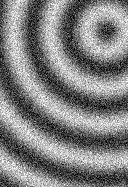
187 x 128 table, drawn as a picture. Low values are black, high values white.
Seam: none. Rings: centred on the top right. Average level on the scale: 50%. Ninth with the highest average: top right.
